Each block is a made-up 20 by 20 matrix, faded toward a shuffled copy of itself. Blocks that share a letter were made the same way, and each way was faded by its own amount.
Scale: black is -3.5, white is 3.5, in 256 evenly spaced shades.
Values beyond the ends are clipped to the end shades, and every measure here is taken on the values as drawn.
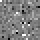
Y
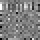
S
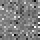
Y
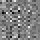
S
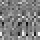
S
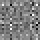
S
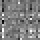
S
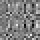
S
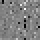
Y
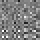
S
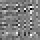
S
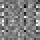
S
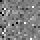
Y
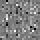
Y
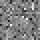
Y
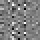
S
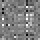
S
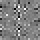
S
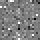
Y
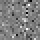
Y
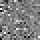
Y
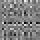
S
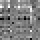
S
